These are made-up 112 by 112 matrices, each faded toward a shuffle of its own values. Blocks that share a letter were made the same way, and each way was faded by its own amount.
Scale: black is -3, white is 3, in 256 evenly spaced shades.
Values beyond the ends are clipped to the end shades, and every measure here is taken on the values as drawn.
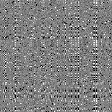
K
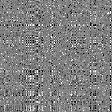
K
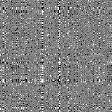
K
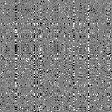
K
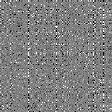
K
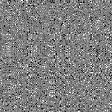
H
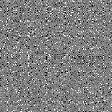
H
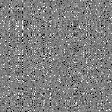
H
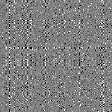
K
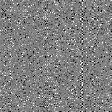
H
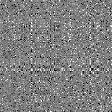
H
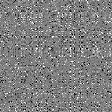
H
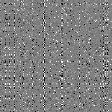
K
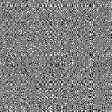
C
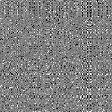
C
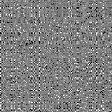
C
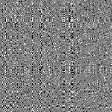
K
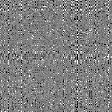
K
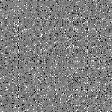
H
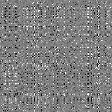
K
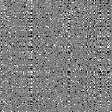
C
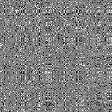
C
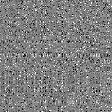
H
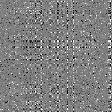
K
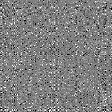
H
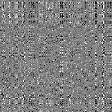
K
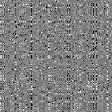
C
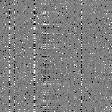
K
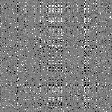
K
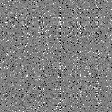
H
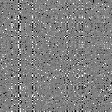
C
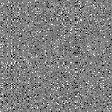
H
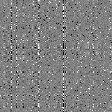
K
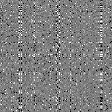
K
